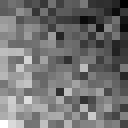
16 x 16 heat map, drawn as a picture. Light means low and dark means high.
There are no regular stripes. The bottom left is the ninth with the lowest average. Values rise toward the top right. The values follow a bell shape. The top right is the ninth with the highest average. The halves do not mirror each other.
